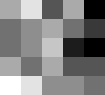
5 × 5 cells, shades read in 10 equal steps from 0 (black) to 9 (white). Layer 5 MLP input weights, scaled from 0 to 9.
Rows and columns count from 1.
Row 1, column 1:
6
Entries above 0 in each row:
4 5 4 5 5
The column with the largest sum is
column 2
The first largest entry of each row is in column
2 3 3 1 1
